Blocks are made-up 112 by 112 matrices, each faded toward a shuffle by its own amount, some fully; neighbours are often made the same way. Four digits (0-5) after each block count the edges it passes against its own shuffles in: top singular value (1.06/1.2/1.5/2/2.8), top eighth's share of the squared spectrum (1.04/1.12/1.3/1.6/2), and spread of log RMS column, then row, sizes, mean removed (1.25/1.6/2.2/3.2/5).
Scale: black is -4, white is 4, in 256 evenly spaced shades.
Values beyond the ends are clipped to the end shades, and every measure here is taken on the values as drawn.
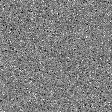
0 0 0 0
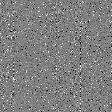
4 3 2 1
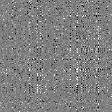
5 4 3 3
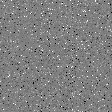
2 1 0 0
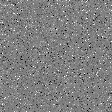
2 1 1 0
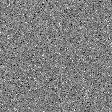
0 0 0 0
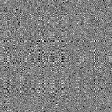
5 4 3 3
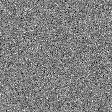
0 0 0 0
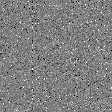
3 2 1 0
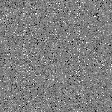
3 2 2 0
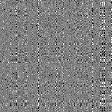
5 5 4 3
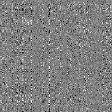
4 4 3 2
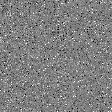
3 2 1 0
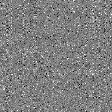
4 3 2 1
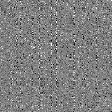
4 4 3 2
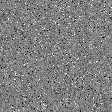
0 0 0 0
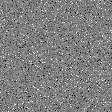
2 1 0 0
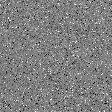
1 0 0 0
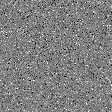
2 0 0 0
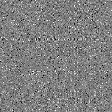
4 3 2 2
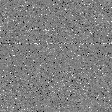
2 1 0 1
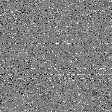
2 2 0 3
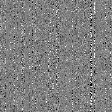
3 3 4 0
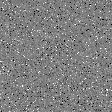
0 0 0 0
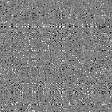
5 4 2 3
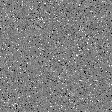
2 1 0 0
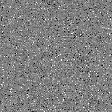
4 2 1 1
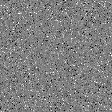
3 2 0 0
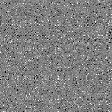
4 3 2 2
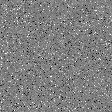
2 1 0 0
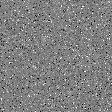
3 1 0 0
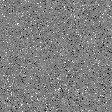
3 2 0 0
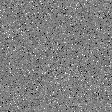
2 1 0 0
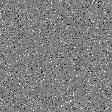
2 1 0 0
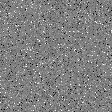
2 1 0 0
